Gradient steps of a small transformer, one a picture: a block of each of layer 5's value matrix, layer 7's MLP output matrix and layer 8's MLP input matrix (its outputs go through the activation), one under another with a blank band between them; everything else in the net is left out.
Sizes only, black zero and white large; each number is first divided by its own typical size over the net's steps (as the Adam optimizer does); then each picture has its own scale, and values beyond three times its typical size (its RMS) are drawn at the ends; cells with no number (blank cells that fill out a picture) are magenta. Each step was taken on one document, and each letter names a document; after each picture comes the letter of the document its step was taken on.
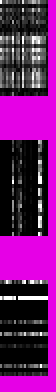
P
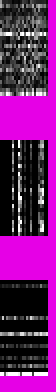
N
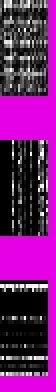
N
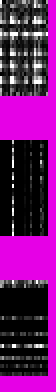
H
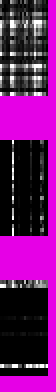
H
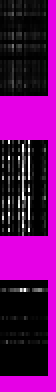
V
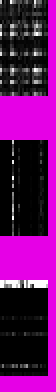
H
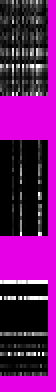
P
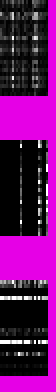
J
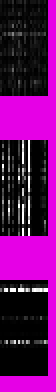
V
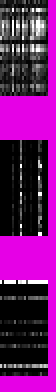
P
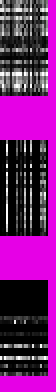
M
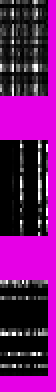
J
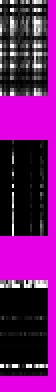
H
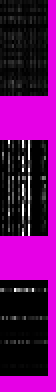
V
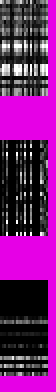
M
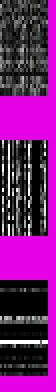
M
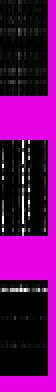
V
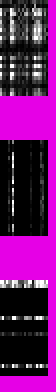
H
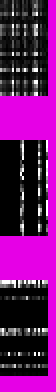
J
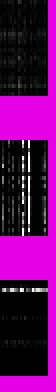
V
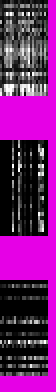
N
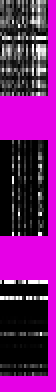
P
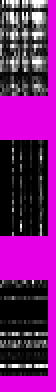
P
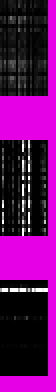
V
